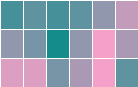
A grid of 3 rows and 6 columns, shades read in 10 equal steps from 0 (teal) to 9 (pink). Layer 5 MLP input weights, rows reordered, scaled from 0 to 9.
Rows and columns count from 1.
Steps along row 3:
same down up up down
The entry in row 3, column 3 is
4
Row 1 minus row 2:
-3 -1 2 -2 -4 1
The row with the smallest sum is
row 1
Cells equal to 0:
1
